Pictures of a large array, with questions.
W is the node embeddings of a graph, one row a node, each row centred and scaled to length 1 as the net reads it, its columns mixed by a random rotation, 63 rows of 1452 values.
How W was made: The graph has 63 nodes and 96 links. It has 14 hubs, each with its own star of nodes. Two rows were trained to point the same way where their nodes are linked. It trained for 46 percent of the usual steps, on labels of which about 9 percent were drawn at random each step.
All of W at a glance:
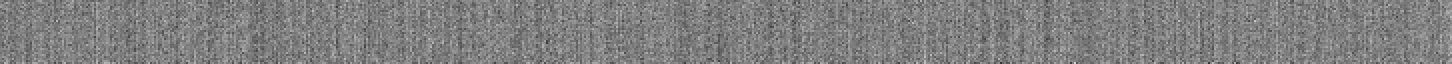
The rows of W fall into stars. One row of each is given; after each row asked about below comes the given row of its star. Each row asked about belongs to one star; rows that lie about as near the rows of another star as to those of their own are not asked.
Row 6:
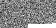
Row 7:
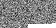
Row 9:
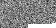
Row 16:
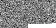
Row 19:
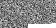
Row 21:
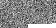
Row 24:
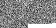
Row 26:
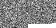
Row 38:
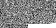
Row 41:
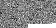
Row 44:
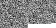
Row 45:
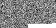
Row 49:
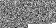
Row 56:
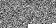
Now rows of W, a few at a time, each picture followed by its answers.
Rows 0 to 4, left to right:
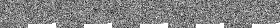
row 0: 56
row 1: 7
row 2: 24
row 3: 9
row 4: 26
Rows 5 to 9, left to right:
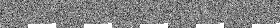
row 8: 44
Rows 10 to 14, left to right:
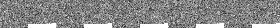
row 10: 6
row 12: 7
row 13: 6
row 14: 45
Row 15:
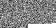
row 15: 6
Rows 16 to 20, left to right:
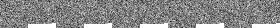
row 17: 24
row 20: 21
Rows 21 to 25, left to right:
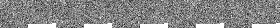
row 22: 24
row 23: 45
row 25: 26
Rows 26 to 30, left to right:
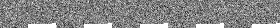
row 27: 6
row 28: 38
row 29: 41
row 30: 9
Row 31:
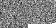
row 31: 26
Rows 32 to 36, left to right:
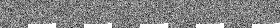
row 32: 16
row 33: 24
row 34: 9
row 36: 19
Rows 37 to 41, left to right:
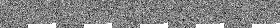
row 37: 21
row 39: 7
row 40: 49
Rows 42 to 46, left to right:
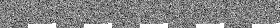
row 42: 16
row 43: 41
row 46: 26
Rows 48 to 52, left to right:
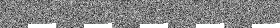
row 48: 16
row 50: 7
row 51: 56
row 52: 19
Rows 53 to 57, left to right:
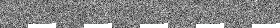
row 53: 19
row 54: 49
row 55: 49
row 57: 21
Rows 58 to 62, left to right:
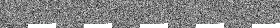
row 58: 38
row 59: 26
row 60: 49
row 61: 44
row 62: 24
